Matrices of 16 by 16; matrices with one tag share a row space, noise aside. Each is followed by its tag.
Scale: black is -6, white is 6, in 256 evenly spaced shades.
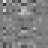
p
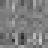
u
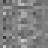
p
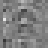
p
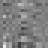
p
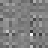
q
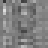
p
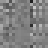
q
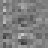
p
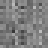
u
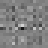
u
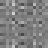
u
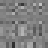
u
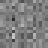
u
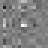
p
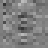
p
